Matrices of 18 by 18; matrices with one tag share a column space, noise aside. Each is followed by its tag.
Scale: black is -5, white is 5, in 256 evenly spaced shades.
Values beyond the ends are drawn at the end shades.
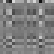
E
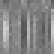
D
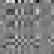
E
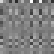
E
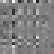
E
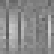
D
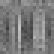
D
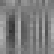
D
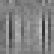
D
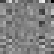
E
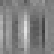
D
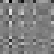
E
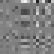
E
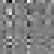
E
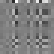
E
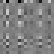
E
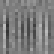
D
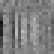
D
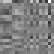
E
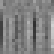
D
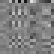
E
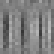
D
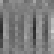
D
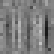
D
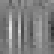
D
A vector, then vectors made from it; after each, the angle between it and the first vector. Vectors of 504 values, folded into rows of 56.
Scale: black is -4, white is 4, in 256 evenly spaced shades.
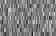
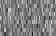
nearly parallel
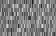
orthogonal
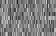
partly opposed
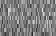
nearly parallel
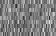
partly aligned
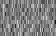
orthogonal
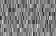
nearly opposite
